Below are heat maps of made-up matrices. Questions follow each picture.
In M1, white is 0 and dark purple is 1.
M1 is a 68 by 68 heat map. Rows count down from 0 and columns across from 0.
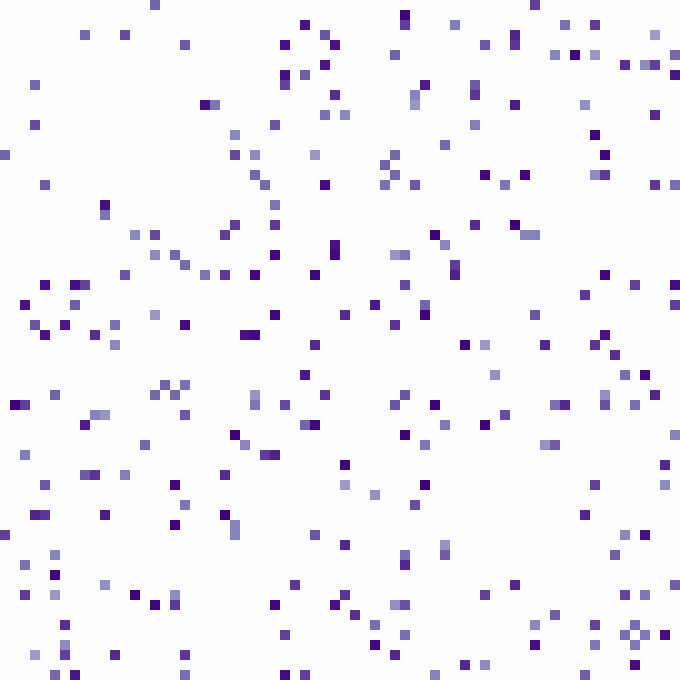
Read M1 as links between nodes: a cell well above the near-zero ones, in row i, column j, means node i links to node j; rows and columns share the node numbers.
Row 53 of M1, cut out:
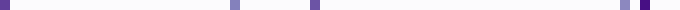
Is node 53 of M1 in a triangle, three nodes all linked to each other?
no
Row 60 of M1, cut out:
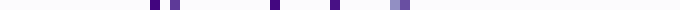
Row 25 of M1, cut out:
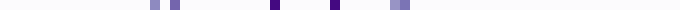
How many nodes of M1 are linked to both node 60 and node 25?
6
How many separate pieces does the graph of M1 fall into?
3
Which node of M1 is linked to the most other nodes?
node 40
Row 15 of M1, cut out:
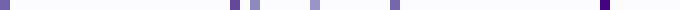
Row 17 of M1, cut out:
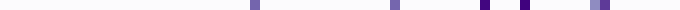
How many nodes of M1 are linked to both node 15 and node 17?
3
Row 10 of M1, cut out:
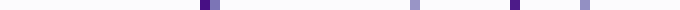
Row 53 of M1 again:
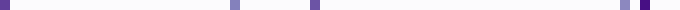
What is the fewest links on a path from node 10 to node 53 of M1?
4
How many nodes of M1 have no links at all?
2
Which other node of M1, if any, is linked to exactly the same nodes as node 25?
node 60
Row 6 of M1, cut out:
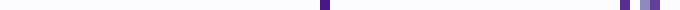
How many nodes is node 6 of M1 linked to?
4
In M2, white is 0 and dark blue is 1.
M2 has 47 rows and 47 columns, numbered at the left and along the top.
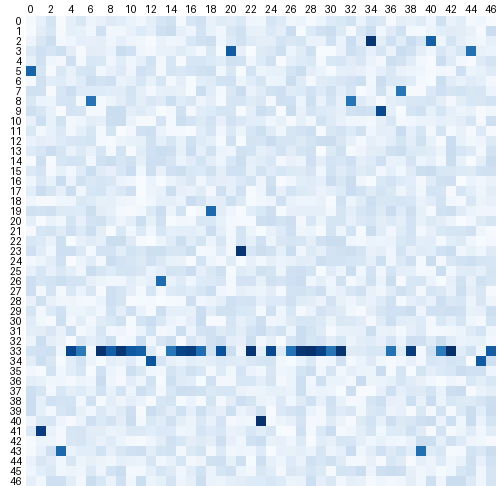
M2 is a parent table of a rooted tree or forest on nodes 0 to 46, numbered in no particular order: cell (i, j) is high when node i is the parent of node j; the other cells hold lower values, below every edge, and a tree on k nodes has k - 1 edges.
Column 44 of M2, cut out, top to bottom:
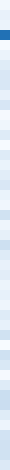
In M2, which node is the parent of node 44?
3
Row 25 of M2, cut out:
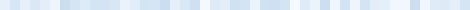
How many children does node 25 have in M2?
0
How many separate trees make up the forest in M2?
4
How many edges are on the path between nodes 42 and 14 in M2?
2
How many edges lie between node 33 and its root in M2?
0
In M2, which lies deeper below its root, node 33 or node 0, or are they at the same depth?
node 0
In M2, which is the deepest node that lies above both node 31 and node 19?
33
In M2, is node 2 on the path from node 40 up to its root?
yes
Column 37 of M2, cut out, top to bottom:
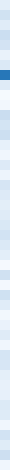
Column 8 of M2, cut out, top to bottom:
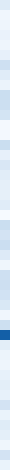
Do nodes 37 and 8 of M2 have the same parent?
no
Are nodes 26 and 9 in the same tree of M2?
yes
